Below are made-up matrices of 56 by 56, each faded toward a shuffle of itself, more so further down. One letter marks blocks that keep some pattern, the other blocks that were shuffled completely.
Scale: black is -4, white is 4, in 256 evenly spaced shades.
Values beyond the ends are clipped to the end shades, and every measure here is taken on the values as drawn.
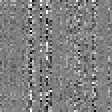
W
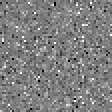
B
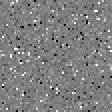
B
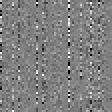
W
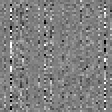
W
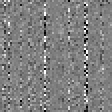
W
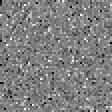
B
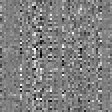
W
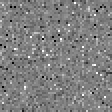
B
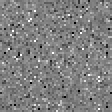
B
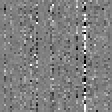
W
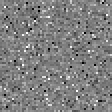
B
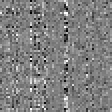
W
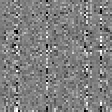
W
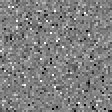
B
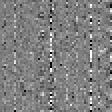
W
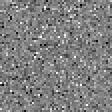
B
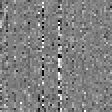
W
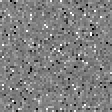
B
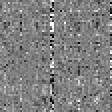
W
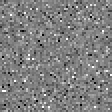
B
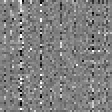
W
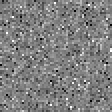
B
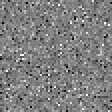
B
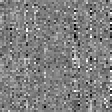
W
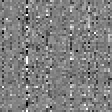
W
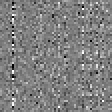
W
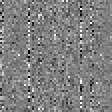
W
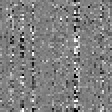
W
